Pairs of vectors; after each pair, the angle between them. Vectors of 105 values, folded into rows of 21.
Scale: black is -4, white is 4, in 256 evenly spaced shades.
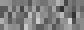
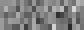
partly opposed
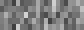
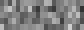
partly opposed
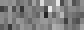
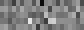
partly opposed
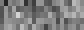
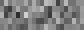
partly opposed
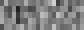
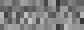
partly aligned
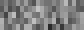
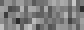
partly aligned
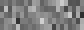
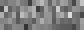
partly aligned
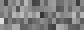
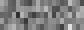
orthogonal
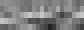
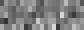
partly opposed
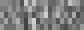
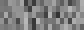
nearly opposite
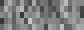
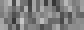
orthogonal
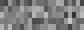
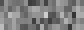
partly aligned
